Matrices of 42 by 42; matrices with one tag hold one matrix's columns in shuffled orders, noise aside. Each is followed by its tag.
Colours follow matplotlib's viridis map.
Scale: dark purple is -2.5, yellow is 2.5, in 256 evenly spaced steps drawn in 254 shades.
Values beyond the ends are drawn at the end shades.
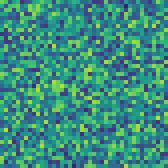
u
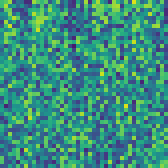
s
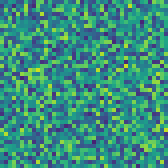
u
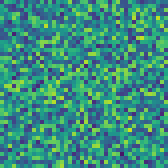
u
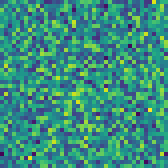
u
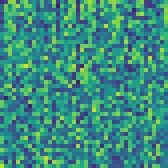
s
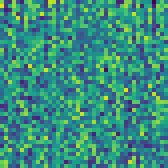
s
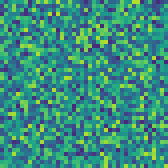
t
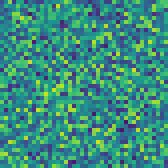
u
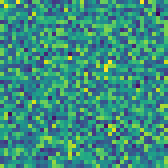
t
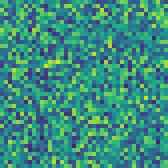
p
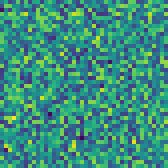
p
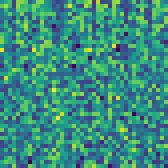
s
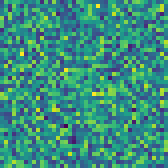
u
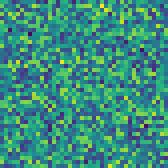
p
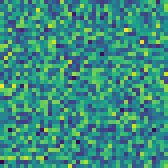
u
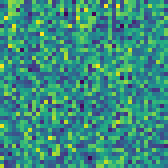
s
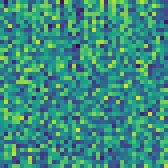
s
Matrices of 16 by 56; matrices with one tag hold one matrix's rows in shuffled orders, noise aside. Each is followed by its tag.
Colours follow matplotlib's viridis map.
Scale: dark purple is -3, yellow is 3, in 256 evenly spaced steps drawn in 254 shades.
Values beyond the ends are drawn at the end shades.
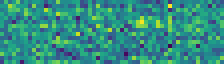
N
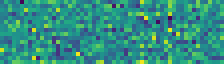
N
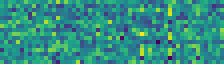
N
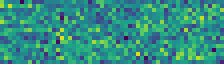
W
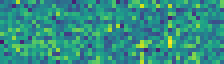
N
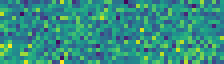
W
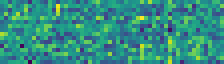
N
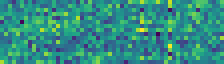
N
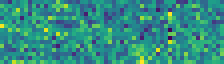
N
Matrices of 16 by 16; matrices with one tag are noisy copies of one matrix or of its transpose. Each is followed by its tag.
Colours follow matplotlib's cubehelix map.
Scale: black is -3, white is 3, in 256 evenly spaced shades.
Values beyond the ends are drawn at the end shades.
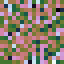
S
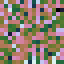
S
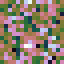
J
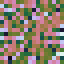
S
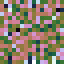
S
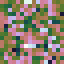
J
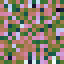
S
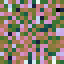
S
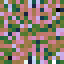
S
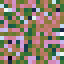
S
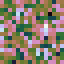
J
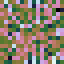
S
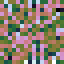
S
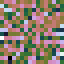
S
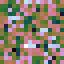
J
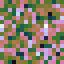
J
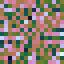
S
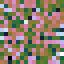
S
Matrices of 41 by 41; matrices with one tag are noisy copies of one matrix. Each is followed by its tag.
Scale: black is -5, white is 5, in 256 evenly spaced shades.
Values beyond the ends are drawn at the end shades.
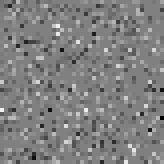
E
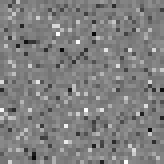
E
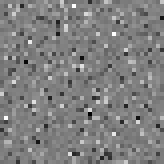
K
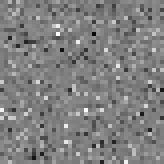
E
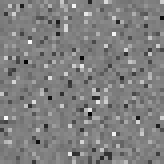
K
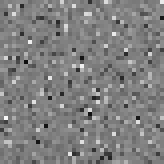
K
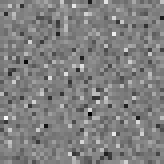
K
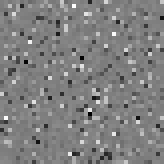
K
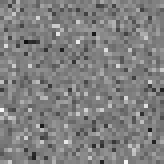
E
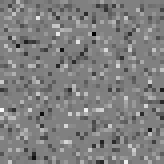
E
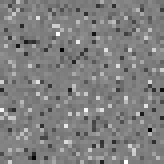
E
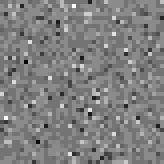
K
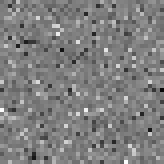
E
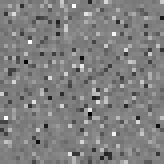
K
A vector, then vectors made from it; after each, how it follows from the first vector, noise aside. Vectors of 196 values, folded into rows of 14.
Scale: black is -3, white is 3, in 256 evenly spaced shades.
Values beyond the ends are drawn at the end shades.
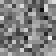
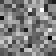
negated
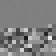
partly zeroed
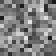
negated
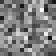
negated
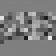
partly zeroed
